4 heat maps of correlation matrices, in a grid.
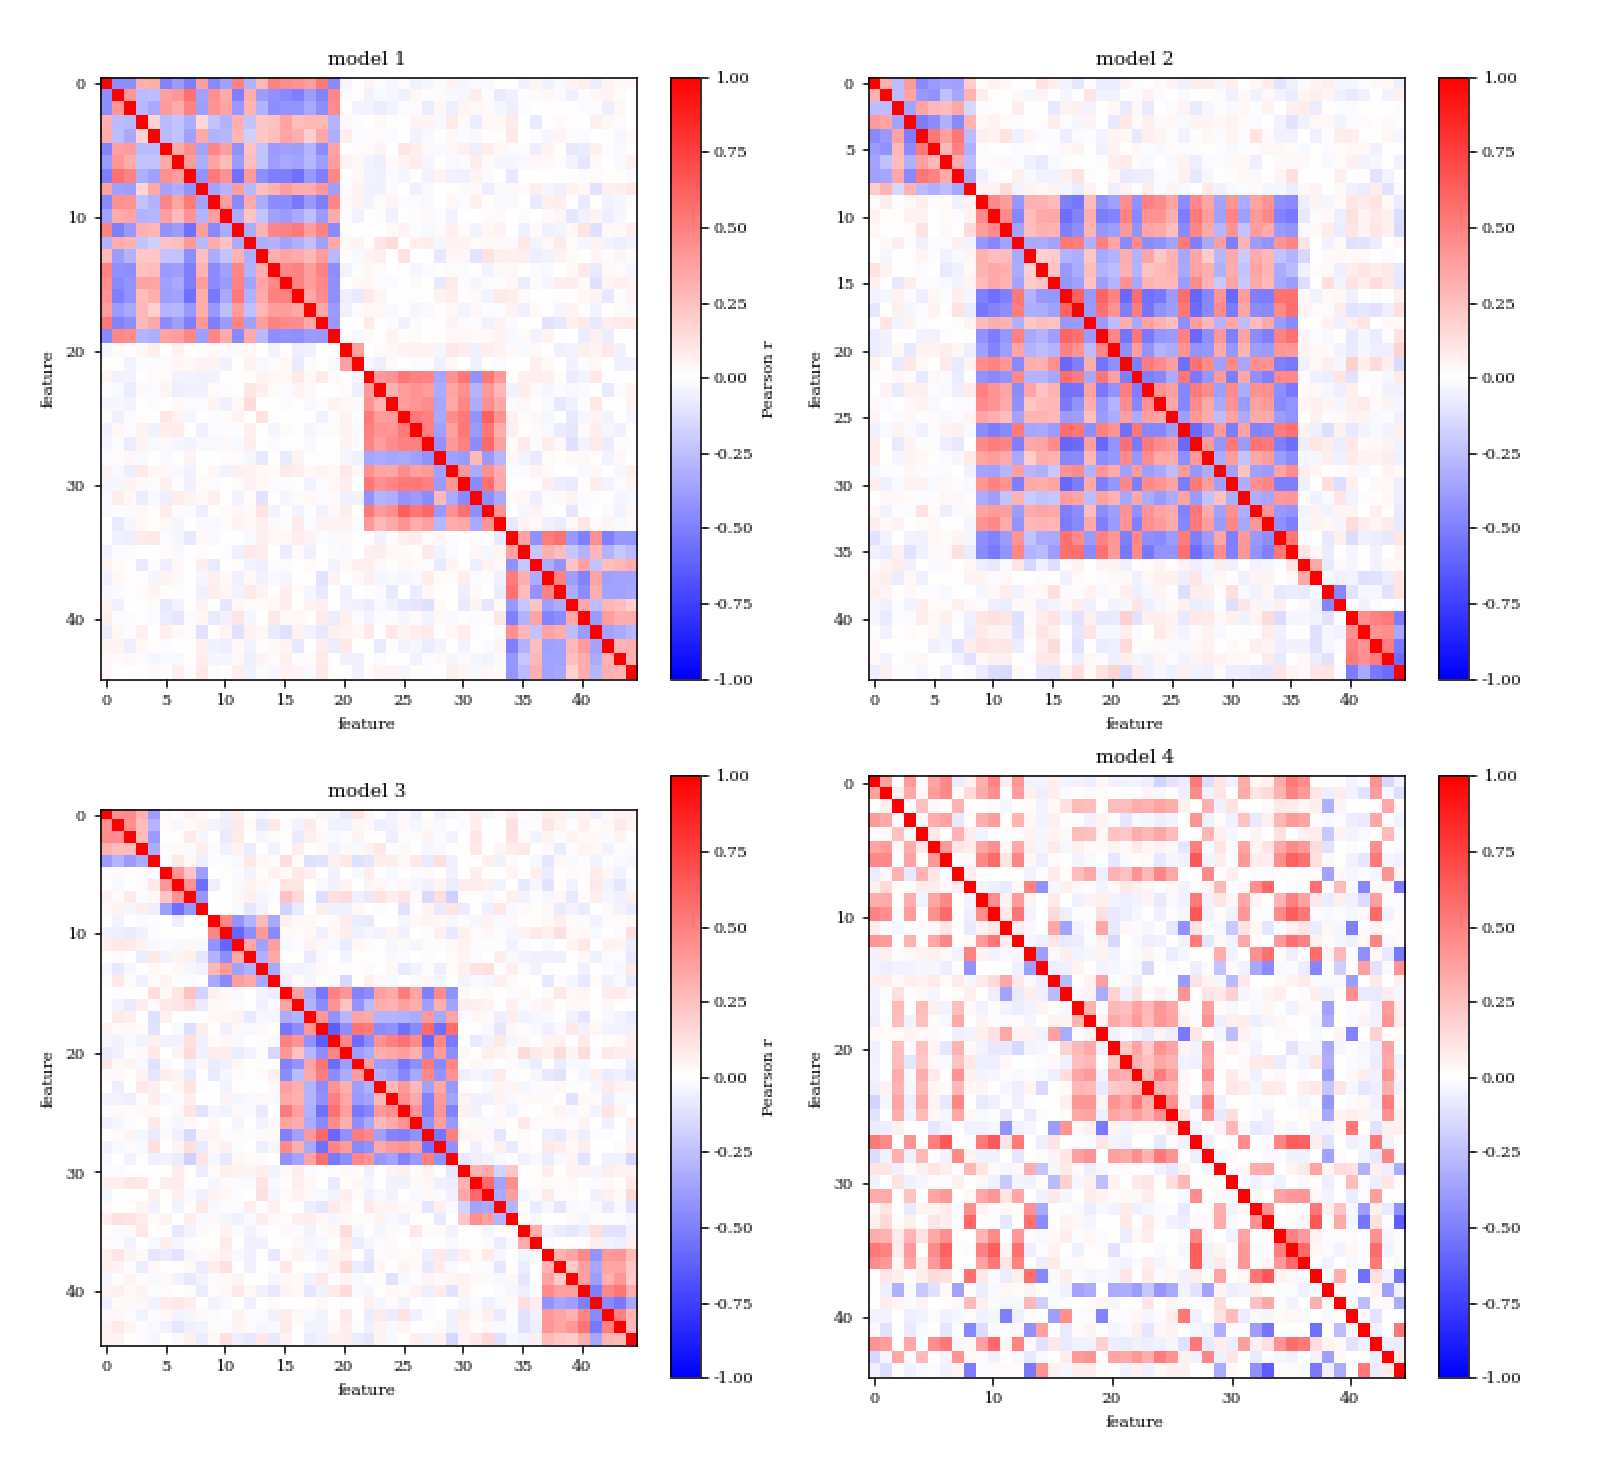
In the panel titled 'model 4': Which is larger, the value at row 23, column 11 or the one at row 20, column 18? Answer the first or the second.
the second
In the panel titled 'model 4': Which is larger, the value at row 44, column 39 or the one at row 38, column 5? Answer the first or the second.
the second
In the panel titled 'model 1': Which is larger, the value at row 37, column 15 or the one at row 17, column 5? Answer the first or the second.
the first
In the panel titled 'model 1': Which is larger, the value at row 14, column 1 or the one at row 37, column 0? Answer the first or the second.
the second
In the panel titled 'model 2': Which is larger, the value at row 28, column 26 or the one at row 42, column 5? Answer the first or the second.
the second
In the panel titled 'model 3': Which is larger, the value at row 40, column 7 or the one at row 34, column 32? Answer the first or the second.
the second
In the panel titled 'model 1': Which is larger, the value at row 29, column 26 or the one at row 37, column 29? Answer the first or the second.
the first
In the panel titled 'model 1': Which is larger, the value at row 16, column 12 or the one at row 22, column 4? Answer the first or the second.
the second
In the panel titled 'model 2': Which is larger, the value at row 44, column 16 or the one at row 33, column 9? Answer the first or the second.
the second
